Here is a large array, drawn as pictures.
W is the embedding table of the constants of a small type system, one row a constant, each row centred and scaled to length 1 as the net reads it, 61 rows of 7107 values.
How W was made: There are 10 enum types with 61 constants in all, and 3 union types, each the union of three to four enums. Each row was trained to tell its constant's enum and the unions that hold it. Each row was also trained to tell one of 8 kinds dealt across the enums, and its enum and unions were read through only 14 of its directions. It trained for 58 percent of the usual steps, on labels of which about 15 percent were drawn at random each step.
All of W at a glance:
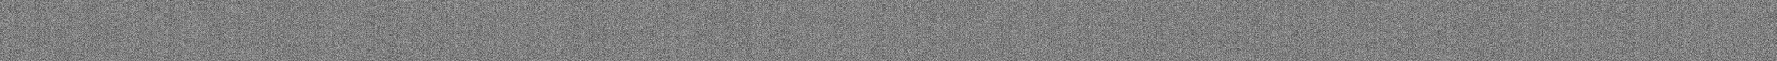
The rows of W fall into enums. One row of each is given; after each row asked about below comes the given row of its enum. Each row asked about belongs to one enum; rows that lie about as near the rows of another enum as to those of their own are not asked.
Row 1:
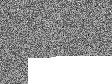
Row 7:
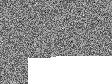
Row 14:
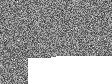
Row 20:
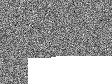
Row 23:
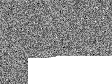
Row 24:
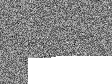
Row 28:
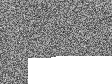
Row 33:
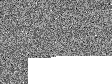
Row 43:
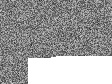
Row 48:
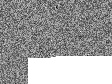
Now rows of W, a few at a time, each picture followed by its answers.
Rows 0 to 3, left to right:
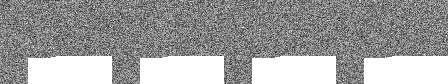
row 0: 43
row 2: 23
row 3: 28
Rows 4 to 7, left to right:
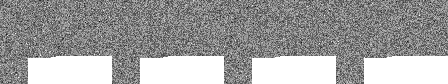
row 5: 24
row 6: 1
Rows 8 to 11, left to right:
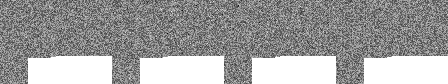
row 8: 7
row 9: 7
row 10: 24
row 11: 1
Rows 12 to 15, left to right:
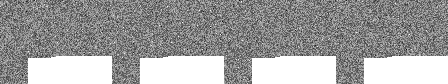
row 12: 33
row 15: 20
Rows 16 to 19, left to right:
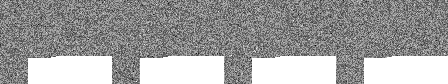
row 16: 14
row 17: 28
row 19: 43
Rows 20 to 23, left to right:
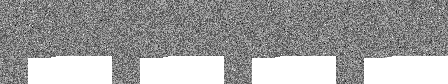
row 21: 14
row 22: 28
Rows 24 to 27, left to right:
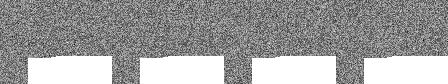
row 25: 24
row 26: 1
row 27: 14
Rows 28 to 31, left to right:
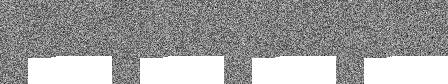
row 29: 14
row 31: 48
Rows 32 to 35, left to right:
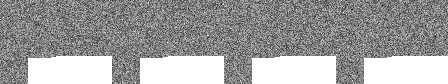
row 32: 1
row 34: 20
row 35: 20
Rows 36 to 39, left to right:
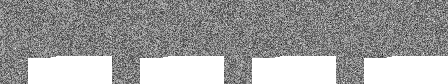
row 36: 23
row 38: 24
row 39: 48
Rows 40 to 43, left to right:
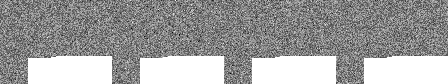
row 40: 14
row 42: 43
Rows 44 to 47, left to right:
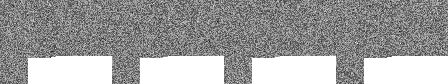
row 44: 24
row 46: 7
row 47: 28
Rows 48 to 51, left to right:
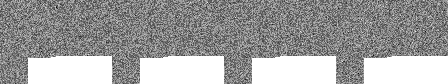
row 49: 1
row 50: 1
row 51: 43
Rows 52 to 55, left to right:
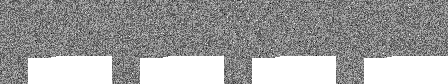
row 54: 33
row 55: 7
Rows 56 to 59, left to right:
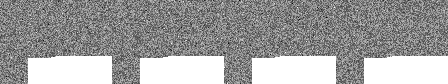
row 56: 20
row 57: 28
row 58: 7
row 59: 33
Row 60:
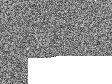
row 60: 28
